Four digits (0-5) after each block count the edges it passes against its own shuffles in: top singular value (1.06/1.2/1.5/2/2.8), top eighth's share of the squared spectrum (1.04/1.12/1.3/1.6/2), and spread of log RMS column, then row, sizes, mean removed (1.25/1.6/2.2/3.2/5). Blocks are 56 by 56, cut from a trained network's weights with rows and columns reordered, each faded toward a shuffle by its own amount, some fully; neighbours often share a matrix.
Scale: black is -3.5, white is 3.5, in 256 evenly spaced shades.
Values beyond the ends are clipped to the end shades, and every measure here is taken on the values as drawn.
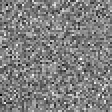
1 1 0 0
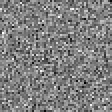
0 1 0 0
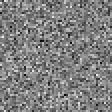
0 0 0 0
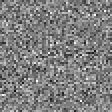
3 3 1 2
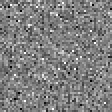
0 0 0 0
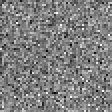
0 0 0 0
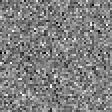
1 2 0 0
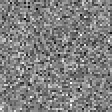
1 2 0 0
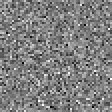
0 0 0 0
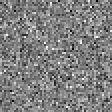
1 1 0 0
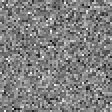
0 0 0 0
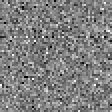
2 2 0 1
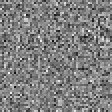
3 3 1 2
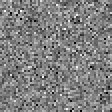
1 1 0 0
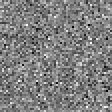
1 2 1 1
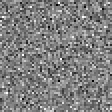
1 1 0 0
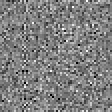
3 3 1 1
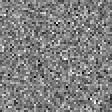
2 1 0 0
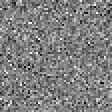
1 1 0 0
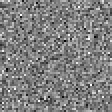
1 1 0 0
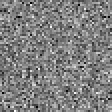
2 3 0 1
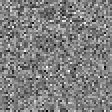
3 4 2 2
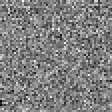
1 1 0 0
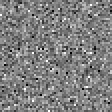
2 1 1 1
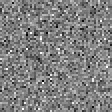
1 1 0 0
